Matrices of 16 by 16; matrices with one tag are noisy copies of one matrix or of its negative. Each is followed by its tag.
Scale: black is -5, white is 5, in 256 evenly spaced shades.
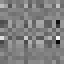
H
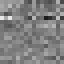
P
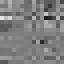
P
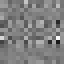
H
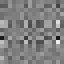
H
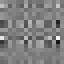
H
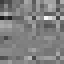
P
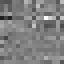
P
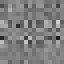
H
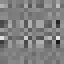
H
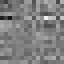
P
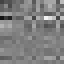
P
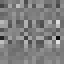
H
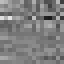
P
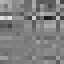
P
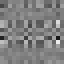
H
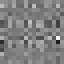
H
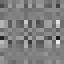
H
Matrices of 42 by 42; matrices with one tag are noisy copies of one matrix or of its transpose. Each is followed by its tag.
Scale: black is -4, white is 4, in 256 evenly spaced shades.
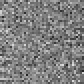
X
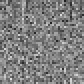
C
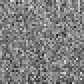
X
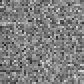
C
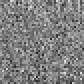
X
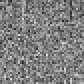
C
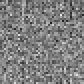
C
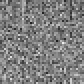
C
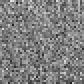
X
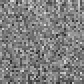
X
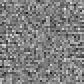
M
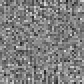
M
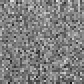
X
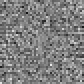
M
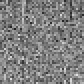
C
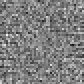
M
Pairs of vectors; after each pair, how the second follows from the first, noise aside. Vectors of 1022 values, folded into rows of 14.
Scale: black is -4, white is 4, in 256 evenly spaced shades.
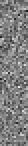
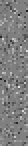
partly zeroed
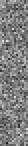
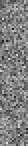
negated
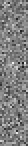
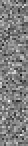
shuffled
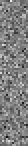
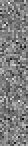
shuffled
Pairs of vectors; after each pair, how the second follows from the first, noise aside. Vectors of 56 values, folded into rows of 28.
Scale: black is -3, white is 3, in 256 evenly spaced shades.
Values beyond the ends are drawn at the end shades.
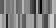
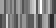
negated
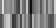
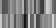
reversed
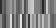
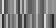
shuffled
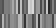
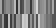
reversed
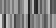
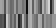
reversed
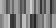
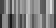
shuffled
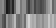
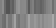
shrunk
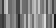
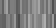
shrunk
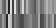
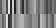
negated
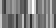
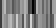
negated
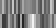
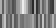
reversed
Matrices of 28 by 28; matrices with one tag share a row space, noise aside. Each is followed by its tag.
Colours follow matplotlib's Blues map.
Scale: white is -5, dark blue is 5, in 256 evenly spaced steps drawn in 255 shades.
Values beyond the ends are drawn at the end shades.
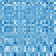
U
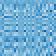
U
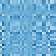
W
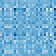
U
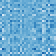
W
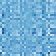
W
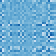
W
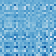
U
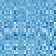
U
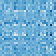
U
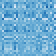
U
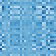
W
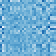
W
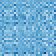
U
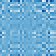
W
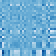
W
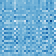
U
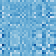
W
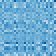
U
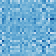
W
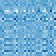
U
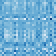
U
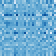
U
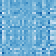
W
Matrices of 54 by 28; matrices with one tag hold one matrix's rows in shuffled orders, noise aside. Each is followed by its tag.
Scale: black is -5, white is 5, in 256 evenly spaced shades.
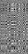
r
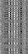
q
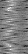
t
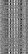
q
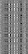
q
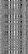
q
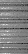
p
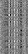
q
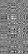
r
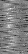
t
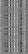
q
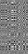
r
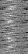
t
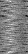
t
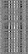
q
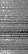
p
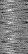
t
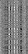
q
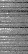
p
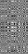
r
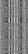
q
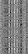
q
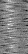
t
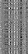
q
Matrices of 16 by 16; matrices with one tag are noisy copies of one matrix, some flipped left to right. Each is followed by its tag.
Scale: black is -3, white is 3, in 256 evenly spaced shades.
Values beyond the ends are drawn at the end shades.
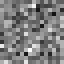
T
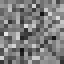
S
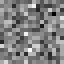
T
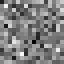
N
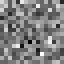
N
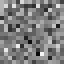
N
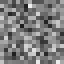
T
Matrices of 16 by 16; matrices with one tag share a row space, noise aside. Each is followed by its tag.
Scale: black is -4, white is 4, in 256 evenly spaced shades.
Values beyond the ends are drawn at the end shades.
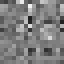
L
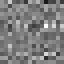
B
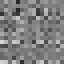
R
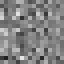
R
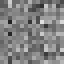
B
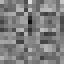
L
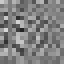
R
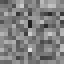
L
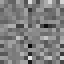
L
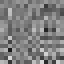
B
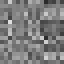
B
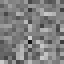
L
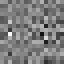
B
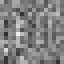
R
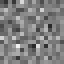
R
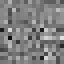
B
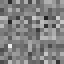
B
